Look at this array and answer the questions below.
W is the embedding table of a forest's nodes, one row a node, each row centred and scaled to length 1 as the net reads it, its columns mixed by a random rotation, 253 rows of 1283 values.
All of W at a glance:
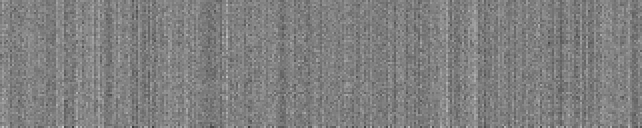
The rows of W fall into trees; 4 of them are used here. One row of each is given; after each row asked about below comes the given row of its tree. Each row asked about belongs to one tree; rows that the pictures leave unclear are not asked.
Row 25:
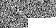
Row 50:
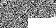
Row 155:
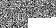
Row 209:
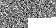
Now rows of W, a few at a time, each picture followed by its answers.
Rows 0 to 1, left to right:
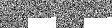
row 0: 50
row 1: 50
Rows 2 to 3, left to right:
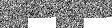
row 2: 155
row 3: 209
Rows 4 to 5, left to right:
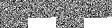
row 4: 209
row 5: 155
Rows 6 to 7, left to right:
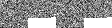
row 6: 50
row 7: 209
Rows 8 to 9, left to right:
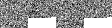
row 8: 155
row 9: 50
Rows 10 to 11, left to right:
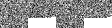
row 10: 155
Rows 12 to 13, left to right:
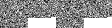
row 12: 25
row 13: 209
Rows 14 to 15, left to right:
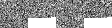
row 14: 50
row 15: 155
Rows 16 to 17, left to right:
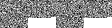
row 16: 209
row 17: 209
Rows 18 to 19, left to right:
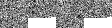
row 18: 155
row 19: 50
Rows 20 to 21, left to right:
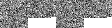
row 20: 155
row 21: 25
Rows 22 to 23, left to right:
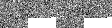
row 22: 25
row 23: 155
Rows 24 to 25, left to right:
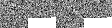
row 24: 50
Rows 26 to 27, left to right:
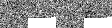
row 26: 50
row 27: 155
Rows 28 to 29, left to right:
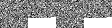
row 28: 209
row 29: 209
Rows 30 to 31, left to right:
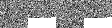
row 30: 25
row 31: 50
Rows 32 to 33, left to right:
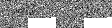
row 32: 155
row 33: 209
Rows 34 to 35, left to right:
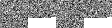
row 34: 50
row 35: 50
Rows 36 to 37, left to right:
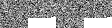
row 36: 50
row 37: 209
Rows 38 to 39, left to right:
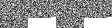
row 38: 50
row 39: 209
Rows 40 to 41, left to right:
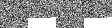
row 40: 209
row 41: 155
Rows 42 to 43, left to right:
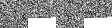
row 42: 50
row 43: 155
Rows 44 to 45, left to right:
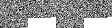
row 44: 25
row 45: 209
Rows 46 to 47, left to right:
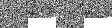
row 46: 155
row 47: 155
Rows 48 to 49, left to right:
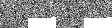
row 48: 50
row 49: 209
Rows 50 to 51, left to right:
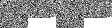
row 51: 50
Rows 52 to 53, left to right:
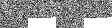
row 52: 50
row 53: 25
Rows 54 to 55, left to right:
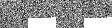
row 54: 50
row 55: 155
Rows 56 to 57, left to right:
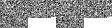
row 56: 50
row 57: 50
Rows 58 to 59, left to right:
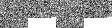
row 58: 25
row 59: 155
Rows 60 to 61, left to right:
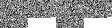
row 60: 25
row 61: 50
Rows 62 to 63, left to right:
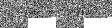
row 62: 155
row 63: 155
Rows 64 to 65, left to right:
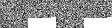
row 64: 50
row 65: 209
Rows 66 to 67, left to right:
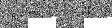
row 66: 155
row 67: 155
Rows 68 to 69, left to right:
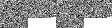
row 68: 50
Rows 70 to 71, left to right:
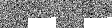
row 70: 50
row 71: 155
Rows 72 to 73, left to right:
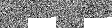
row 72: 209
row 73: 155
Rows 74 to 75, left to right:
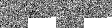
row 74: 155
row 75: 155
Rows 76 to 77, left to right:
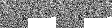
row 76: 50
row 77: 50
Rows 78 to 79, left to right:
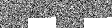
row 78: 155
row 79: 209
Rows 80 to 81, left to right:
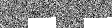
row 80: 155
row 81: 209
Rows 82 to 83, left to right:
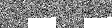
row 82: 209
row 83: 155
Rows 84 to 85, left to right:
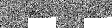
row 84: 155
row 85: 155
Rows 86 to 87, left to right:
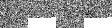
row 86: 25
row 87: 155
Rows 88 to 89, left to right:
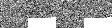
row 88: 155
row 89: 50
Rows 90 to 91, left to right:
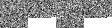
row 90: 25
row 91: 155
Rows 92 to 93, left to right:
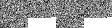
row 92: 25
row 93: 25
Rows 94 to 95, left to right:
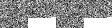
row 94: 155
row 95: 209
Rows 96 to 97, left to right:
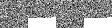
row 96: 155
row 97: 50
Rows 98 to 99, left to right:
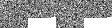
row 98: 50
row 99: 209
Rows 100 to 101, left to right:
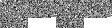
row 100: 50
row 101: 50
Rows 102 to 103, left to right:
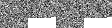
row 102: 209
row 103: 209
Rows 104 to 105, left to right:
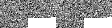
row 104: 25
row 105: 50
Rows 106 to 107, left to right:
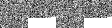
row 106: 155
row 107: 155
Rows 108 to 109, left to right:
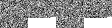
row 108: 209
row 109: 155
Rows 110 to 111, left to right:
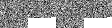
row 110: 25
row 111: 209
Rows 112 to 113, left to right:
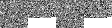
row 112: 25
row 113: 25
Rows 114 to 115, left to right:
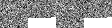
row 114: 209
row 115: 209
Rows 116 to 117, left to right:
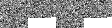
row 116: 155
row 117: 25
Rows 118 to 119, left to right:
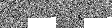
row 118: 209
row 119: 50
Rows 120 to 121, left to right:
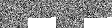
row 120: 209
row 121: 209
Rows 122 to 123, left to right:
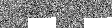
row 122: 155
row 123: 209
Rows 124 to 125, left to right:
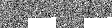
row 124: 50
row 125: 155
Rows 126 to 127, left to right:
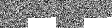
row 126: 25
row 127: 25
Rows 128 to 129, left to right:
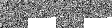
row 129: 155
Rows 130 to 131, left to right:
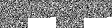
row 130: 209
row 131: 209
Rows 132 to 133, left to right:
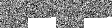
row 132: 155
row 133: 155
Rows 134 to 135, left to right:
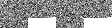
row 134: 50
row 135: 25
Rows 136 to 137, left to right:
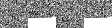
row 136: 155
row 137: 50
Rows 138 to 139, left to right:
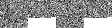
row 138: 25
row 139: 209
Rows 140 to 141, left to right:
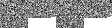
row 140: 50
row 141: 50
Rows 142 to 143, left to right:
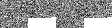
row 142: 155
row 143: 25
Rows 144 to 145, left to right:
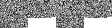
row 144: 25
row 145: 50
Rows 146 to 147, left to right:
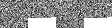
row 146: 209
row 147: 50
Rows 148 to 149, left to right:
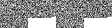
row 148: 50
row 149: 209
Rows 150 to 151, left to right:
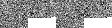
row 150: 50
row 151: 25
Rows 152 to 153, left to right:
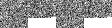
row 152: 155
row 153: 155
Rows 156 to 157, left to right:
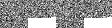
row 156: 50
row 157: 50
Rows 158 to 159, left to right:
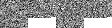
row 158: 25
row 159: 209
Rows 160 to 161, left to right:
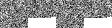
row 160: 155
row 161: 50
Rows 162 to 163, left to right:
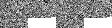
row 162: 25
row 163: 50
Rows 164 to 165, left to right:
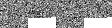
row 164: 155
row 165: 209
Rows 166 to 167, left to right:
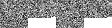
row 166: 50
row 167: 209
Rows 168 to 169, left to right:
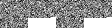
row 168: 209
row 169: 209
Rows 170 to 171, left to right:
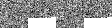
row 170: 155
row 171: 155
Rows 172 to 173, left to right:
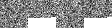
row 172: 25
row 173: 155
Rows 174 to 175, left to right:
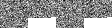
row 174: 209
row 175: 155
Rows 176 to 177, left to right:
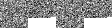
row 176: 155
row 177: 155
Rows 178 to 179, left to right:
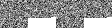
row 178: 50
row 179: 209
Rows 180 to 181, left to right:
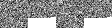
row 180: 209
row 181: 50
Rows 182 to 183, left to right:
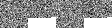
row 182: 209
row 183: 155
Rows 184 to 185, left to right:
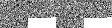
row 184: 50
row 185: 25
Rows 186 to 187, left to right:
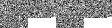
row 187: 50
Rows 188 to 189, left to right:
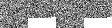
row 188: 155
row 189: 209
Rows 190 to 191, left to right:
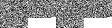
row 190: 209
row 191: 209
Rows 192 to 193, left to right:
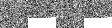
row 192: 155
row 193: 155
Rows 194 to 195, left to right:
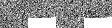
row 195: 155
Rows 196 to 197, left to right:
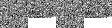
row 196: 155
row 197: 155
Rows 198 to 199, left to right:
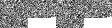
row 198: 50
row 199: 50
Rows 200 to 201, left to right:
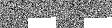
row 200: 50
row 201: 50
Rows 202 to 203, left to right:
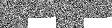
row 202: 50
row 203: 209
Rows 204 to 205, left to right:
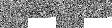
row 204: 155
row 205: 50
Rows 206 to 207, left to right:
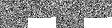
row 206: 209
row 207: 50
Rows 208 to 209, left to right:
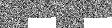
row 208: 209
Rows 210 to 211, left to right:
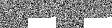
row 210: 50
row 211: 50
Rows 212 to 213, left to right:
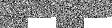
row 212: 209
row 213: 50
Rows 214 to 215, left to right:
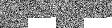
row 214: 25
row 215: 209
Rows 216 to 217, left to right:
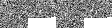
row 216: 50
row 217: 50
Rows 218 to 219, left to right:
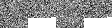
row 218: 25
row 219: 155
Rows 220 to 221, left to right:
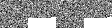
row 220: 209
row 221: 50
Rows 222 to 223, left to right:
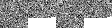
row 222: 25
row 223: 50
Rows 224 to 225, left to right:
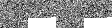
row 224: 50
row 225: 155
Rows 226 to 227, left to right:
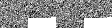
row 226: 155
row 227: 50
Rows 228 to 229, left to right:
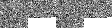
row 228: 25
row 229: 25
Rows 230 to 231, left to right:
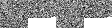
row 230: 50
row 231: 155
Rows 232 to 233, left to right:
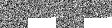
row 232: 50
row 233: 155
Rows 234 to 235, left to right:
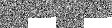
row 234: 50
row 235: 25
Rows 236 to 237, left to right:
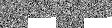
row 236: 25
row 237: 50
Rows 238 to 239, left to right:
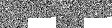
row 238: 209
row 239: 50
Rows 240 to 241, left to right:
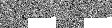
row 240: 50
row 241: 50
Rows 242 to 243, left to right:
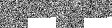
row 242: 209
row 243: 155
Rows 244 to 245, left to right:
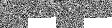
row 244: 50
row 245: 25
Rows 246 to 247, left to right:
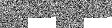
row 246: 50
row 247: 209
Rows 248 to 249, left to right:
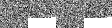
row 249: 155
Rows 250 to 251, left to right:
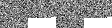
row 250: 209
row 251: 50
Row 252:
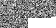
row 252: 50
